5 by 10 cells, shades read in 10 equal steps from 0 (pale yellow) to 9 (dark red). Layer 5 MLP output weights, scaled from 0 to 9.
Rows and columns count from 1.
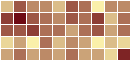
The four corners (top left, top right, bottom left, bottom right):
2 4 3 8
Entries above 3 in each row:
7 9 8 2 4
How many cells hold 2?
5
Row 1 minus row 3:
-4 0 -3 -1 -3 3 0 -6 1 -1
